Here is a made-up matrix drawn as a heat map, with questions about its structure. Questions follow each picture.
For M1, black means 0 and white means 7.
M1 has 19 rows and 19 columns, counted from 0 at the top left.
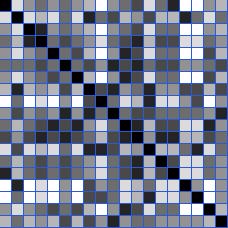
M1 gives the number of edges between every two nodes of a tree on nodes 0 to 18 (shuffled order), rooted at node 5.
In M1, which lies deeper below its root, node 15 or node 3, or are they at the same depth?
node 15
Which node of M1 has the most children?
11
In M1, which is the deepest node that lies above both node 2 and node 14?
11
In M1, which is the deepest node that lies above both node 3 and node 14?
11
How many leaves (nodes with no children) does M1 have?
10
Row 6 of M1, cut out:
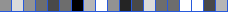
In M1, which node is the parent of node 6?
10
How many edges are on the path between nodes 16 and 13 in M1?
6
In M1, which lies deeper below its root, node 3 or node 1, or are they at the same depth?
node 1
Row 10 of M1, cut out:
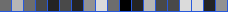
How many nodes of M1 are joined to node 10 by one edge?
4
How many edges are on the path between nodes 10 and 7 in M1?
4
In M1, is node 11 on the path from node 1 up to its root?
no
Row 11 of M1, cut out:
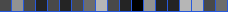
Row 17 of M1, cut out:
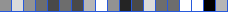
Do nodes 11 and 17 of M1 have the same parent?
no
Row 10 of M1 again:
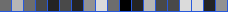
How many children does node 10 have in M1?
3
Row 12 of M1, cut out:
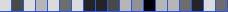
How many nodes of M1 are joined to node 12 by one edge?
3
